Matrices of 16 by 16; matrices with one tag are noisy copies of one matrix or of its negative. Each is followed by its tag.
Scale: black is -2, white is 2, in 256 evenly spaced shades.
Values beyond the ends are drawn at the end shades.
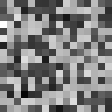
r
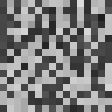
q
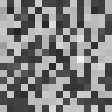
q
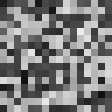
r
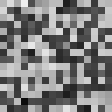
r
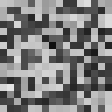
r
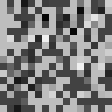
q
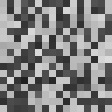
q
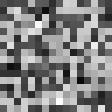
r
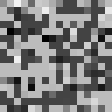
r
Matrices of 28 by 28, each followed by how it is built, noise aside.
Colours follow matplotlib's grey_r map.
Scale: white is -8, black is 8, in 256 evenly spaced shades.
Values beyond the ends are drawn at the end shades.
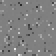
sparse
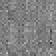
low rank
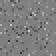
sparse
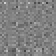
low rank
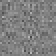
low rank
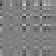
low rank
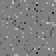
sparse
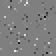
sparse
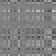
low rank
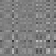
low rank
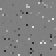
sparse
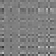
low rank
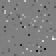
sparse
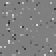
sparse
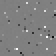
sparse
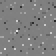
sparse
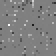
sparse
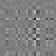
low rank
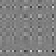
low rank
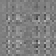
low rank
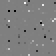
sparse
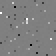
sparse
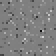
sparse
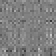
low rank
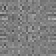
low rank
